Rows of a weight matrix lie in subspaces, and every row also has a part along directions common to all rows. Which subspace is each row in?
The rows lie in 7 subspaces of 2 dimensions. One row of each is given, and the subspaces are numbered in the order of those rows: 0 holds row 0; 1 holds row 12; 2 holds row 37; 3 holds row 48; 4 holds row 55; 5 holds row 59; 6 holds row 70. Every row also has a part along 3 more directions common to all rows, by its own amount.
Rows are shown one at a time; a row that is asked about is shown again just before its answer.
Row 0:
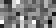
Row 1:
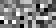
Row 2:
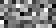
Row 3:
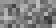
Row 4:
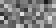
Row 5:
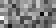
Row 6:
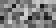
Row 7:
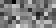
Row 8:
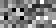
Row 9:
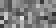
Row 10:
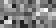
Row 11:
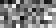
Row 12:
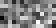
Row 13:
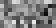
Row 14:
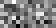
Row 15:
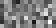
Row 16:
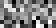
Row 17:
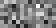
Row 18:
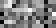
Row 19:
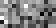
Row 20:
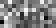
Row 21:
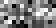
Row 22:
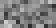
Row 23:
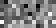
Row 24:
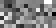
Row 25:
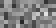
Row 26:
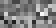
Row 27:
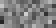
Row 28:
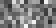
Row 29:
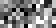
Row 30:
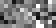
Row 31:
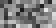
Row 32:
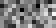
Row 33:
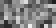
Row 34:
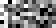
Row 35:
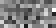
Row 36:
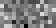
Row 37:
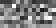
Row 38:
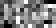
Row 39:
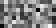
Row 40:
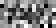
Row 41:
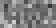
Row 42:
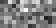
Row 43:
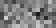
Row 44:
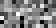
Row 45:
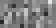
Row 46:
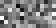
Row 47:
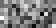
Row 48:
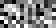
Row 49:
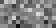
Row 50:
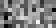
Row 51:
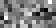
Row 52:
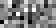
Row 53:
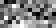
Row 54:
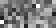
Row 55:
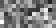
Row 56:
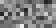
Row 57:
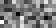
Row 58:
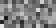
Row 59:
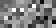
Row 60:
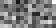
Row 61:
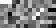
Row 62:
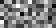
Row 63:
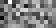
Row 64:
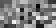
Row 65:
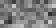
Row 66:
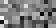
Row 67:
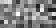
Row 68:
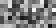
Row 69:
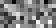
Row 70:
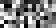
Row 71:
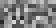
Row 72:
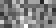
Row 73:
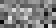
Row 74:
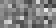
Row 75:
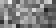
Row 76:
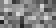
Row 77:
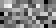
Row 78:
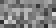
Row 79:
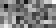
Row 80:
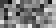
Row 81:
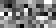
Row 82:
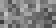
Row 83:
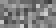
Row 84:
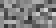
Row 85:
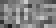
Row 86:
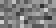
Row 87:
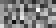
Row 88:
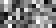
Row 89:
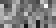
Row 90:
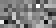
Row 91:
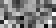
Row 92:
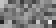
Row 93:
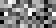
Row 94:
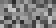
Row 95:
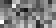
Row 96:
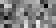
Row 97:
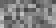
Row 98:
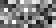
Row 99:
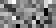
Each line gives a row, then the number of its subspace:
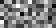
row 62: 4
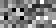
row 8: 5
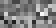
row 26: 0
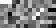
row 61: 2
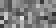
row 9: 5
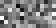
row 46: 4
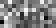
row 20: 6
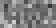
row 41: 0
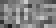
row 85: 0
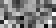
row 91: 0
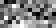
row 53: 3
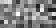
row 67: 2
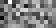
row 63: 1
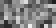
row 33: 0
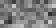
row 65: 3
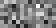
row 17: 3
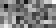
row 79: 0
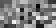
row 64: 0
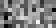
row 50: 6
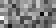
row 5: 1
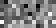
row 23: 1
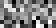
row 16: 5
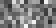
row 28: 6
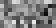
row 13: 0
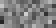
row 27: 1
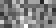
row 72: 6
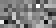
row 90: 3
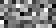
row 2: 4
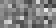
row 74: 3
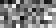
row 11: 2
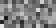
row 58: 5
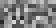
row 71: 5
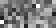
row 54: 5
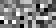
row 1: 2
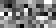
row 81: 4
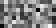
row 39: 5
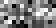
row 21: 3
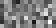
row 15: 0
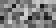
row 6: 2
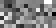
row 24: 4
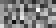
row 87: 5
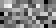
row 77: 4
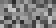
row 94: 5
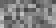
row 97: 5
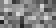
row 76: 2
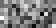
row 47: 1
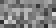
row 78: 6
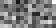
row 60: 0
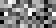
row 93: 4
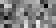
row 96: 6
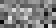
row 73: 6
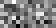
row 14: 3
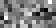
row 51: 3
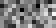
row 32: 0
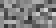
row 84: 2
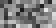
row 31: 2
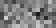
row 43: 3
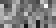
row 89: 6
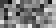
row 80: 2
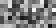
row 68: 6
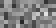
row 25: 1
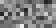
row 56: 4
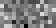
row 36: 6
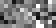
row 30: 3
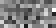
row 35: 6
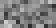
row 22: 0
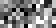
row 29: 5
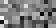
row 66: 1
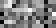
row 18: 4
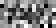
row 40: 6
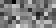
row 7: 3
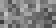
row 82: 1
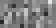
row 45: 4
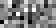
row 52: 6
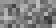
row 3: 1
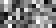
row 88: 5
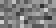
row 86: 2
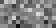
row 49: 3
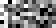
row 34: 1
